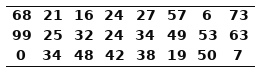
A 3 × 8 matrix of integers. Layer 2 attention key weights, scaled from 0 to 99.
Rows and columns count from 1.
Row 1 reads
68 21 16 24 27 57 6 73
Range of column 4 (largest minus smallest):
18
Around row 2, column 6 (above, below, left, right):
57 19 34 53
